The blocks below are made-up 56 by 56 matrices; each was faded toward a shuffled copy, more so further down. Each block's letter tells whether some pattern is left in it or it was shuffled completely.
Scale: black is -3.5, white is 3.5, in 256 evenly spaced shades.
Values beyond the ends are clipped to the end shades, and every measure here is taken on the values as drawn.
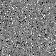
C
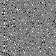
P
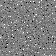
C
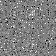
P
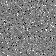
C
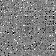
P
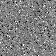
C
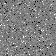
C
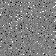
P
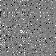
P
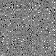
P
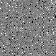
P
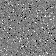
C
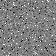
C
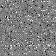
P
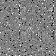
P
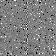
P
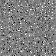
P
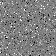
C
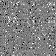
P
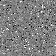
C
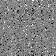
P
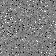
C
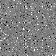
P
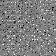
P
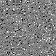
P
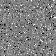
P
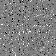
P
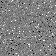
C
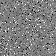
C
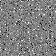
P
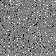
P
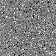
C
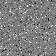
C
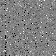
P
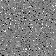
P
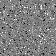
P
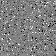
P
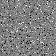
C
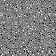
P
